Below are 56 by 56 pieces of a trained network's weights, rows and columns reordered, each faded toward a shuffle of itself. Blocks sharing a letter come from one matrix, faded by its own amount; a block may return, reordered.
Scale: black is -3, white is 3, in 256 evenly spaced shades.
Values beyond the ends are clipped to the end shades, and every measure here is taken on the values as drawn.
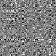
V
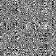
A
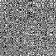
A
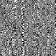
A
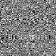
V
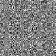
A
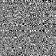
V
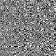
V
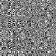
A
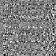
V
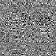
V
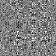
A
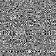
V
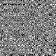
V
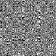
A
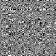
V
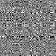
V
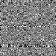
V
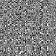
A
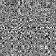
V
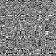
V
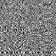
V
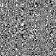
A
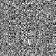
A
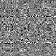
V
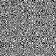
A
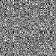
A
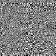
V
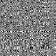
V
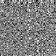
A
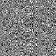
A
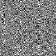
A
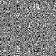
A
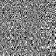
A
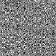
A
